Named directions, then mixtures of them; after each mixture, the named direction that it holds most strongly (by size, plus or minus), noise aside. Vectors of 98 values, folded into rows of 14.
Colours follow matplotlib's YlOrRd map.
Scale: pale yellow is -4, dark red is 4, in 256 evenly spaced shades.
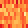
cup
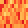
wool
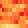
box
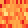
cup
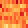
box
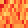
wool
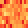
wool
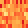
cup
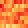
box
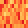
wool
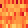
cup
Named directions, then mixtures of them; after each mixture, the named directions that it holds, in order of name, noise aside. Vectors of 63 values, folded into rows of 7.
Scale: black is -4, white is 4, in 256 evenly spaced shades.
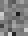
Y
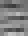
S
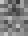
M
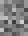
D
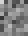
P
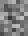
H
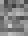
P, S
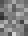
D, Y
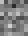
P, S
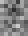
H, M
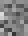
D, Y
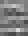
S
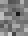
M, Y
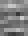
S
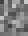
P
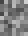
P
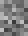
D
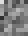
P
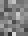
H, Y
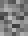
H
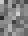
P, Y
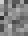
P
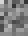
P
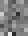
Y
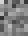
P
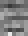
S, Y
